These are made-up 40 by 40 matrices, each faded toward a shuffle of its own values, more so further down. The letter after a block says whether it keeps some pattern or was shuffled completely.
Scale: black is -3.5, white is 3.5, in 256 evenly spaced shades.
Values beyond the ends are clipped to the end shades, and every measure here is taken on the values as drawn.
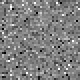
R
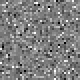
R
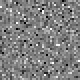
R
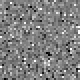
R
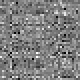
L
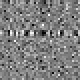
L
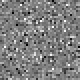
R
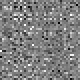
L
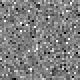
R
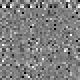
L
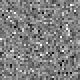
R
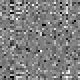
L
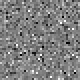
R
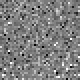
R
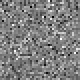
R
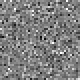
R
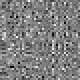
L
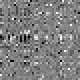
L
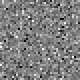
R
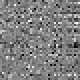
L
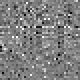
L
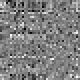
L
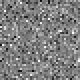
R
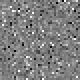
R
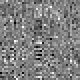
L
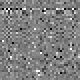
L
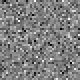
R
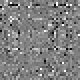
L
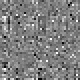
L
